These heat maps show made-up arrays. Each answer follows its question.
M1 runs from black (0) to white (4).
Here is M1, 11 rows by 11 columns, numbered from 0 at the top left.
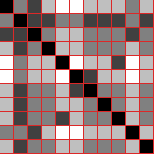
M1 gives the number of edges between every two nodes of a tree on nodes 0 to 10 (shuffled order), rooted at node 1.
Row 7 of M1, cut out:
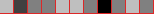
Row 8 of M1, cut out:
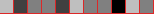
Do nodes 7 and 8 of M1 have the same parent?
yes
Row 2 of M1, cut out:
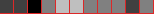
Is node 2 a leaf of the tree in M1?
no
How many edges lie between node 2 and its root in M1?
1
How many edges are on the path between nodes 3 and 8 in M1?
2
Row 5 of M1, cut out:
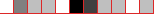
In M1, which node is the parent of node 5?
6
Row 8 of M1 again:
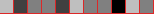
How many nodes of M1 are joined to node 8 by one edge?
2
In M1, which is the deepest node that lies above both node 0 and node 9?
2
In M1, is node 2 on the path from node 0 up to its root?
yes
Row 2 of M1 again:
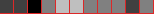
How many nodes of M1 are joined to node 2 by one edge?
3
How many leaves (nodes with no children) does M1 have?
7
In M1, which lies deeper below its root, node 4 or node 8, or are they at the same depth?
node 4
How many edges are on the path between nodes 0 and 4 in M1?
4
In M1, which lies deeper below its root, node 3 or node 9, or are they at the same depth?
node 9
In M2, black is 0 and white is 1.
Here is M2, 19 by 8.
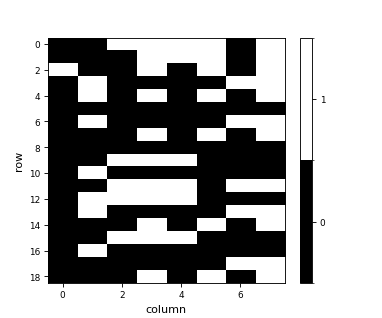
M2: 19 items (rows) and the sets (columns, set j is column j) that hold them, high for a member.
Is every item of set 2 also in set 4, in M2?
yes
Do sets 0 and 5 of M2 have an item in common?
yes
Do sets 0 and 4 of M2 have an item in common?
no
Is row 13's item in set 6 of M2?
yes
